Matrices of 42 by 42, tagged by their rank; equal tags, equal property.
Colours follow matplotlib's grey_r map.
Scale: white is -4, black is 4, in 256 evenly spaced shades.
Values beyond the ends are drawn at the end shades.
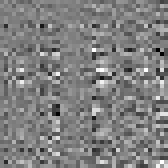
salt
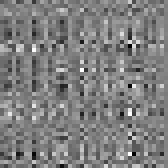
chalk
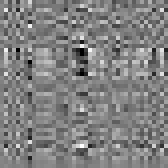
chalk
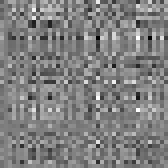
chalk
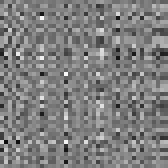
chalk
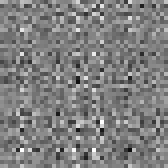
salt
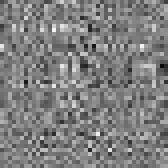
salt
